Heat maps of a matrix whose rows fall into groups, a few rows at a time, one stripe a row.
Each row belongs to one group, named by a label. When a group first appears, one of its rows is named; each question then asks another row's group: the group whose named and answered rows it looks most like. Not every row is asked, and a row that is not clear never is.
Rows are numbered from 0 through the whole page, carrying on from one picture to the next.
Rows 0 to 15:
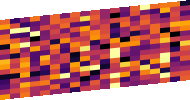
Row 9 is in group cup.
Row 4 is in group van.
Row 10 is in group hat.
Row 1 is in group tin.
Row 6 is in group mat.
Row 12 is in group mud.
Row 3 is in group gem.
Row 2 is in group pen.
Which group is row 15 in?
cup
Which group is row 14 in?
hat
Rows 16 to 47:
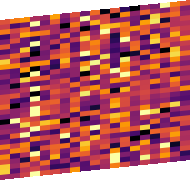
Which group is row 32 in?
gem
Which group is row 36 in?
pen
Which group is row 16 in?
hat
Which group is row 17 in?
gem
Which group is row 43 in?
gem
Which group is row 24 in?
tin
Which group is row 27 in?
gem
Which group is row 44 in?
mat
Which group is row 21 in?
gem
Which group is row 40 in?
mud
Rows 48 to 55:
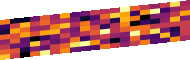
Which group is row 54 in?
tin
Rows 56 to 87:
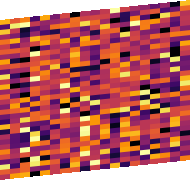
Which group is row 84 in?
gem
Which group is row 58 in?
tin
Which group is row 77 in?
tin
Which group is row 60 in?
mat
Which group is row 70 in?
mud
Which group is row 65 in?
mat
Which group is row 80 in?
gem
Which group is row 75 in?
mud
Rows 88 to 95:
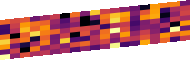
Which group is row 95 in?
cup
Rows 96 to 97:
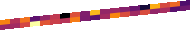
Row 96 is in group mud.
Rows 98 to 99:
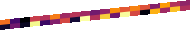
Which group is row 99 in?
gem
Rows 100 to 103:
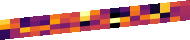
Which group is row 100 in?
tin
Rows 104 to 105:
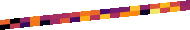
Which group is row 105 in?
gem
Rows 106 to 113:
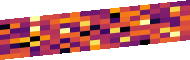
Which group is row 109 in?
mud
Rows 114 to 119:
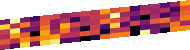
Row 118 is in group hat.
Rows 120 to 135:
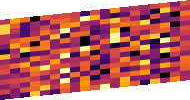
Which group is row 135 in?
gem
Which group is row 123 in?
mud
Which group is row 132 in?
hat
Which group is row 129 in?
hat
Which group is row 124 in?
mat
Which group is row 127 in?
tin
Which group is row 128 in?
mud
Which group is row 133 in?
mud
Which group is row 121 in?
tin
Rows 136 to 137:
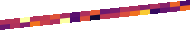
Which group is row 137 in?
mud
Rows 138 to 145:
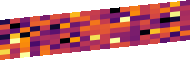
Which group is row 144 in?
cup
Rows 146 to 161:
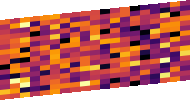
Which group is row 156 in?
cup
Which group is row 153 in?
hat
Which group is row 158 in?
pen
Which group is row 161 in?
hat
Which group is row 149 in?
van
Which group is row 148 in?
mat
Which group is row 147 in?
pen
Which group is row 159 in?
pen
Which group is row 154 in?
mat
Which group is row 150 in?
hat
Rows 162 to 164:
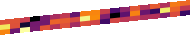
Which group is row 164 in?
pen
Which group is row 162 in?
van
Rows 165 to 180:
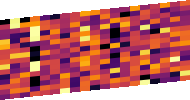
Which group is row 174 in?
gem
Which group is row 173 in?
van
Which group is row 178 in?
van
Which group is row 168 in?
gem
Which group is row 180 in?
mud
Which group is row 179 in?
cup
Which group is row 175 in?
gem
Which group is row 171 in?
van
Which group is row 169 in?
gem
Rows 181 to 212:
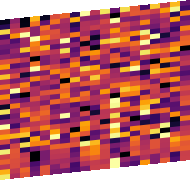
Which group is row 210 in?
van
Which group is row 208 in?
van
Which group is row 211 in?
cup
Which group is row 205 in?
mat
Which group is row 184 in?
pen
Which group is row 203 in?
hat
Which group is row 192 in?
tin
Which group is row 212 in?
cup
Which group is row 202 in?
cup
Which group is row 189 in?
van
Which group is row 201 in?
mud
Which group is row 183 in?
cup
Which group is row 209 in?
van
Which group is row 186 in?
mud
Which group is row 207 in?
tin
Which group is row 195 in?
pen
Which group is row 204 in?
cup
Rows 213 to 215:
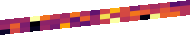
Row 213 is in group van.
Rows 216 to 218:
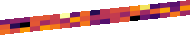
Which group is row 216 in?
mud
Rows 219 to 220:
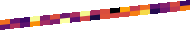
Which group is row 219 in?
gem
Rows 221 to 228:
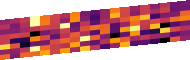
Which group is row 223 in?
mud
